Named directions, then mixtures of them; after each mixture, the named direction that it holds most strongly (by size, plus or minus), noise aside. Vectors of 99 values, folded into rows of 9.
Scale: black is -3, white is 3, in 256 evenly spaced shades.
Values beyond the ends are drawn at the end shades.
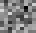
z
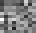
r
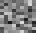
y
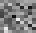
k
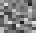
y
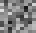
z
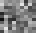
r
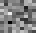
z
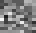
y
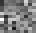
r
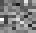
r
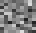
y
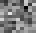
z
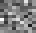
r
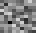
y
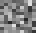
y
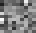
r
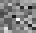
k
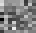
r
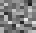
y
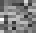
r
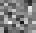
y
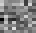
r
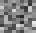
y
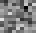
z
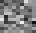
y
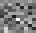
k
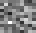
y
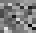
k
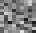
y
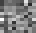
r
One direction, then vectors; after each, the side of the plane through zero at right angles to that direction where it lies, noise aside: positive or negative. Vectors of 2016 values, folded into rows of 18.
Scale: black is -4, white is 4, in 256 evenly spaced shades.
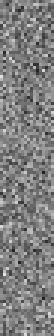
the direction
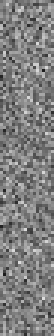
negative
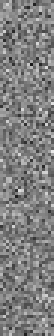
negative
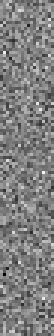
negative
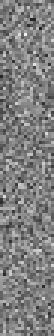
negative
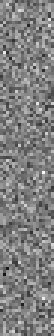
negative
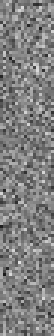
negative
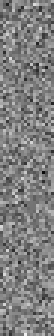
positive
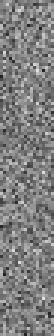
negative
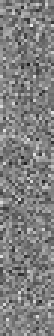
positive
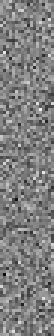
negative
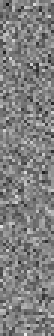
positive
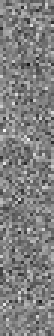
positive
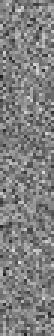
negative
